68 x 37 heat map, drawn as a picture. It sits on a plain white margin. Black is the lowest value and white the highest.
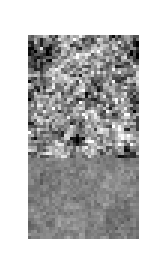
There are no regular stripes. Overall the values sit about 50% of the way up the scale. A horizontal seam about 60% of the way down splits the table, and the bottom part is calmer. Neither half mirrors the other.
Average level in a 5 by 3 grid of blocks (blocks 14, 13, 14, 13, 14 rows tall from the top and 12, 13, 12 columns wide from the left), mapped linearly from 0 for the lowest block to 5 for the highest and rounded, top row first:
051 / 333 / 344 / 223 / 231
